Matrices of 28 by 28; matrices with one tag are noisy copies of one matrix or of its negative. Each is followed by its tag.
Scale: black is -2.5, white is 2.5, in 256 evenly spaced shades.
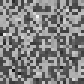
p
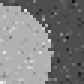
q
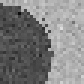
q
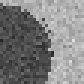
q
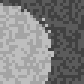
q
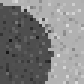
q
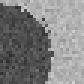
q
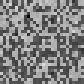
p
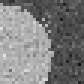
q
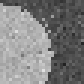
q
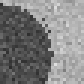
q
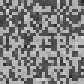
p
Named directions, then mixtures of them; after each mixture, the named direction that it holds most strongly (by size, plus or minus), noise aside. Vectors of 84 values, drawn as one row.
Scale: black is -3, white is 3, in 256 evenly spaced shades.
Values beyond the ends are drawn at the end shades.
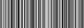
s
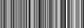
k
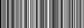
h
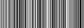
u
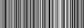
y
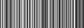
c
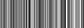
k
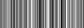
k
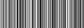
u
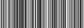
u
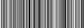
k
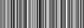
k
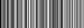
h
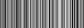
y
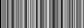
h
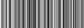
h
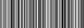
s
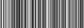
u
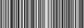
s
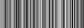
y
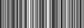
h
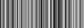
y
